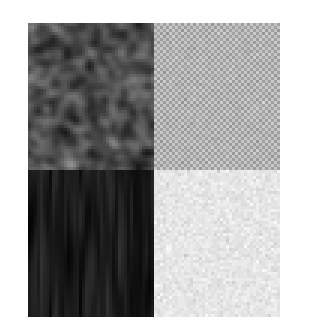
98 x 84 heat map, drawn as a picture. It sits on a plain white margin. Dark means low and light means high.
It is made of 2 by 2 panels. Panel 1,1: low, blotchy. Panel 1,2: high, checkered. Panel 2,1: very low, streaked downward, faint in contrast. Panel 2,2: very high, fine-grained, faint in contrast.
